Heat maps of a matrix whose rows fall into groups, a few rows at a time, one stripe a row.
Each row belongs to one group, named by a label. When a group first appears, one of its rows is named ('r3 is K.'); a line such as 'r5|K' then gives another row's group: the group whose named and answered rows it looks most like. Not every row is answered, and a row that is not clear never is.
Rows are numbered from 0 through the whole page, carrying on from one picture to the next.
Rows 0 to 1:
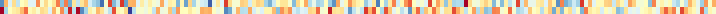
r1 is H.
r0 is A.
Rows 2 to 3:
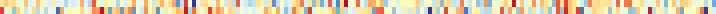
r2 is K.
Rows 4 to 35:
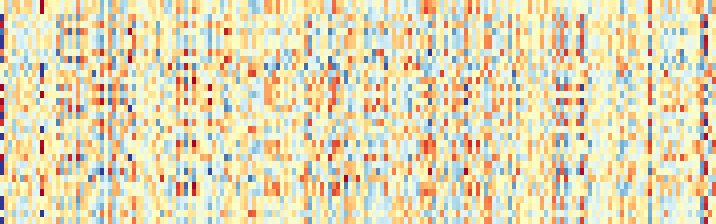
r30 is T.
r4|T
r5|T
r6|A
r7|H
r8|A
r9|A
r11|H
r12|A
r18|H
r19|H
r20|A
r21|H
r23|A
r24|T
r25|T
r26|H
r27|A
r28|A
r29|K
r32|A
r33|A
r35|A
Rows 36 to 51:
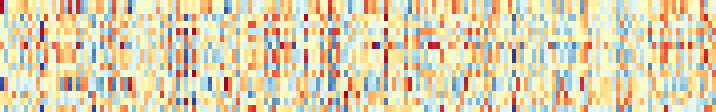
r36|H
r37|H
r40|T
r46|T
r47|A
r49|K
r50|K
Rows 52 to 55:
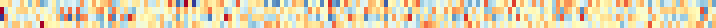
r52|K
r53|H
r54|A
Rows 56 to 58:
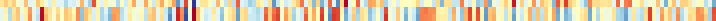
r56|K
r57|T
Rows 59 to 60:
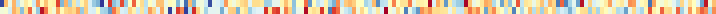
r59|A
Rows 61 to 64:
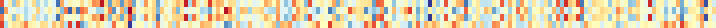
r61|H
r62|A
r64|H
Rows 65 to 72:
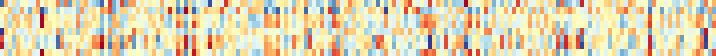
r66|K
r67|T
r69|A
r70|H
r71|H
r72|T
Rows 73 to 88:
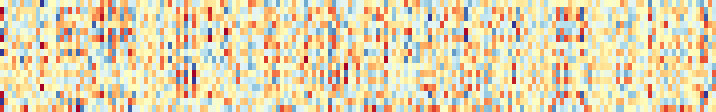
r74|H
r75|H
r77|A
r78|H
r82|K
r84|K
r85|T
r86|H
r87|A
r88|H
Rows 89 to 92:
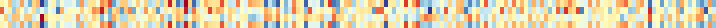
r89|K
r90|H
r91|T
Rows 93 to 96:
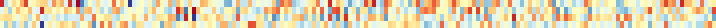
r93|H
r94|T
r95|K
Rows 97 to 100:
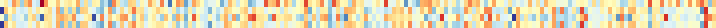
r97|T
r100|A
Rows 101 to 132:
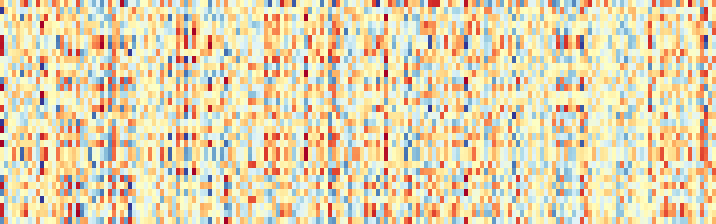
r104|T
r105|T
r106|H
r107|H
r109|T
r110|K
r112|A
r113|H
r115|K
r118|A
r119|H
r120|T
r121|H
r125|T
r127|H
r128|A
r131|H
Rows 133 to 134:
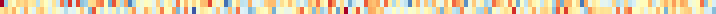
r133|H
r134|K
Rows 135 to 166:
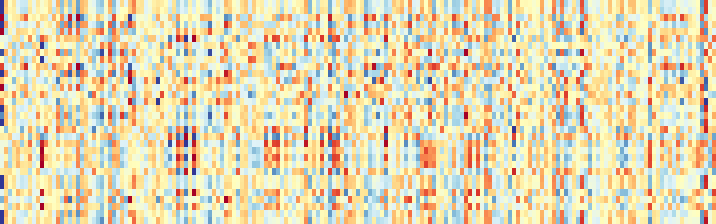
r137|H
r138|A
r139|H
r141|K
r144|H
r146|H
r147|H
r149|H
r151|A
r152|A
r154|K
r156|T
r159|K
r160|A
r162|T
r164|T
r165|A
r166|A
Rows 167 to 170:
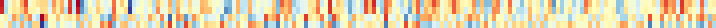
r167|H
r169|T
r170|K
